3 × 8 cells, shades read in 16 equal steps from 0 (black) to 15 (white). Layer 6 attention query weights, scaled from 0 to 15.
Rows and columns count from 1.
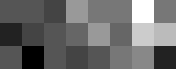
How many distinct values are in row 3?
6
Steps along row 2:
up up up up down up down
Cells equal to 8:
1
